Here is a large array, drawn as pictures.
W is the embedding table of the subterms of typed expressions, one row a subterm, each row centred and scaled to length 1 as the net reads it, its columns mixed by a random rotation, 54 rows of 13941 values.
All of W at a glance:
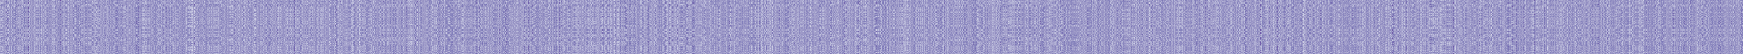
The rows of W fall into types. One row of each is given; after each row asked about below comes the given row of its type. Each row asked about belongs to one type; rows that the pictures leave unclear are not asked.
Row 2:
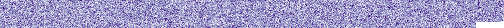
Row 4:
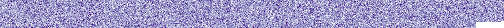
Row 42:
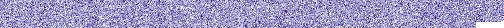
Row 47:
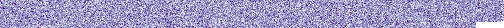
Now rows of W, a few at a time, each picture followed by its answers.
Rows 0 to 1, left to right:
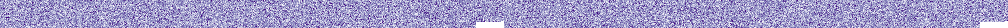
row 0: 42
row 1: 4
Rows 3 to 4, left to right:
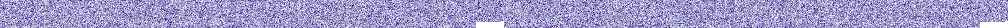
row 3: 2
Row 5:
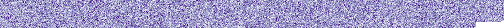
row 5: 42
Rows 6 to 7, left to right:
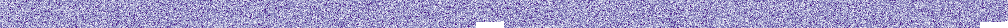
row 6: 47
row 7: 47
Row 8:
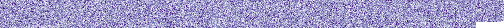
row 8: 47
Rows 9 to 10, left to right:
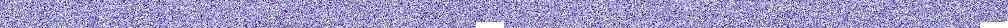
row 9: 42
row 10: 2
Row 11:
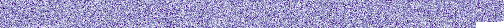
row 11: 47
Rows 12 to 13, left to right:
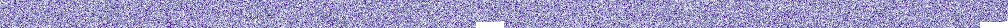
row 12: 47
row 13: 2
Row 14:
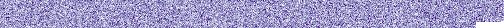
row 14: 42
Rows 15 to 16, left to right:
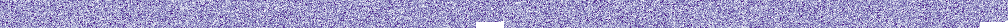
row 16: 42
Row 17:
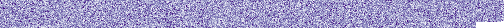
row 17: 47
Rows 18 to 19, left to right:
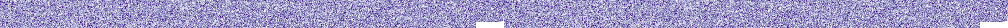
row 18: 2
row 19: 2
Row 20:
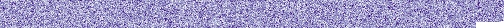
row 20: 2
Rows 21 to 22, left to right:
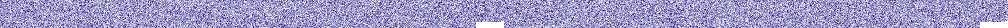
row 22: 47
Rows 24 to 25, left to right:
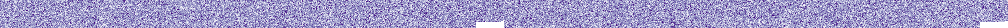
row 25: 47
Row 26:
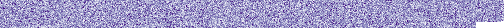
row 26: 47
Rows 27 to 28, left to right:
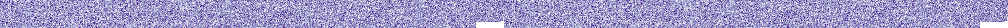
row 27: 2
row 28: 2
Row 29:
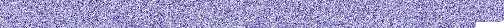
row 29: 42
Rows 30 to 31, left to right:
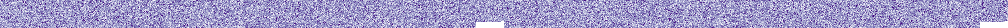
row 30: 42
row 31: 2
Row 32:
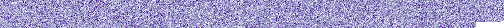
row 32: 42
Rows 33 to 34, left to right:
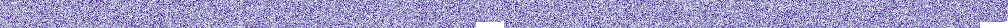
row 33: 42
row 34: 2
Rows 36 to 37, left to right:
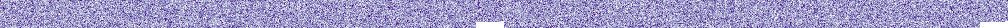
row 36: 2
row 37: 4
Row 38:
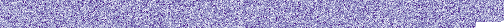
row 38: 42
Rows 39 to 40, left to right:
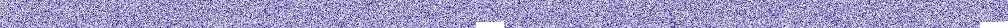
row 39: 47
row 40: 47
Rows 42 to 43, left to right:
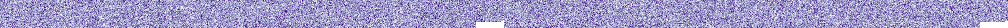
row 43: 4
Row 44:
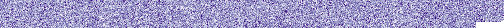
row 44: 42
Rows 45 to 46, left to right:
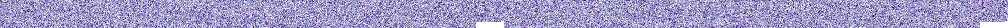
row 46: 2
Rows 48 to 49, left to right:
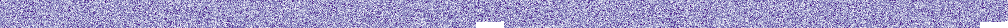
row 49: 47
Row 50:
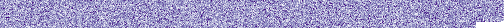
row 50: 42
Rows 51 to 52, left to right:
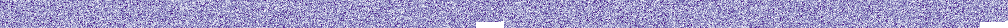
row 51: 2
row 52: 42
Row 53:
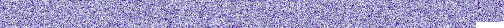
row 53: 2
